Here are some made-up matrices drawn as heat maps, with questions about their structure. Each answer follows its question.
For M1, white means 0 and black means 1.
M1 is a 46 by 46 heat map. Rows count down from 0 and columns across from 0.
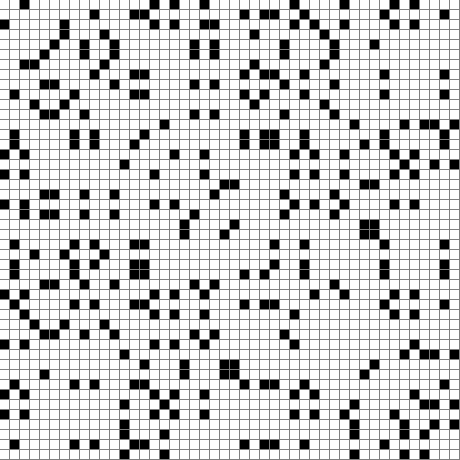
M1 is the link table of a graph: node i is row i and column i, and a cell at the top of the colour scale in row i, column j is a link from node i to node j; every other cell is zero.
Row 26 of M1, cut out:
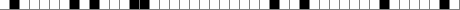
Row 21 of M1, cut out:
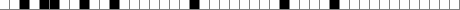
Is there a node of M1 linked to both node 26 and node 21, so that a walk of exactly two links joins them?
no
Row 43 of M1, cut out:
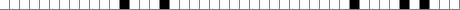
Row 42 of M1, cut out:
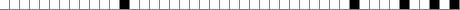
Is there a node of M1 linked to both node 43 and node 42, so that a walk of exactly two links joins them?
yes
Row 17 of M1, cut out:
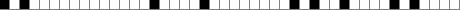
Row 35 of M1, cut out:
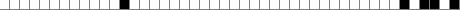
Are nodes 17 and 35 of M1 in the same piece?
no
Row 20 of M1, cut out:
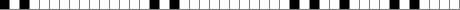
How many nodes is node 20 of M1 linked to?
9
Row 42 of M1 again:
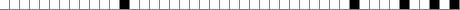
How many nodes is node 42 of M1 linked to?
5
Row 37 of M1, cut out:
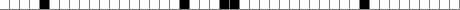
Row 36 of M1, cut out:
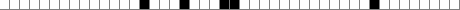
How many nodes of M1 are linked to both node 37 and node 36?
3
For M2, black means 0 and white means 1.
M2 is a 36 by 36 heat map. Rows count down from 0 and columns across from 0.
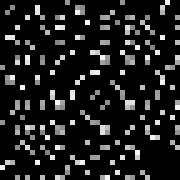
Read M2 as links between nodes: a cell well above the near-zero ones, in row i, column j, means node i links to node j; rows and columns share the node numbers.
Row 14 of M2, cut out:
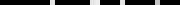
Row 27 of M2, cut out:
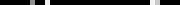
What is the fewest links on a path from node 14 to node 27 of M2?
2
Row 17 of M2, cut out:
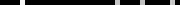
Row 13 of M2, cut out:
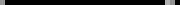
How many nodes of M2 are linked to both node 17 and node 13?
1
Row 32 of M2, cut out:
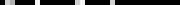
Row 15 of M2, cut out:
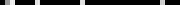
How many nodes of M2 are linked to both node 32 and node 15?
4
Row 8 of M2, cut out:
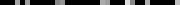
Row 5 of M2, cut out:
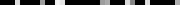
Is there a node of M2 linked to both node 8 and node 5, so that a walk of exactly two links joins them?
yes
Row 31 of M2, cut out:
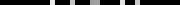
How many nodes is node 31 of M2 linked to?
6
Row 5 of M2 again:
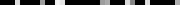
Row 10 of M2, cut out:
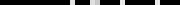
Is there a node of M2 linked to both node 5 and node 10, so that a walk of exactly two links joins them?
no
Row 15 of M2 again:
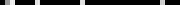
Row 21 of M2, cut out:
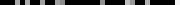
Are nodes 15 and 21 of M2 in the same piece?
no
